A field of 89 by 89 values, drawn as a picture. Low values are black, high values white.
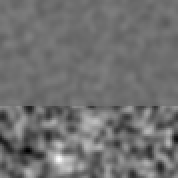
Mirror symmetry: none. Lone odd cells: none. Grain: blotchy. Seam: horizontal, 60% of the way down, the top part calmer. Ninth with the highest average: bottom middle. Stripes: none. Histogram: heavy tails on both sides.
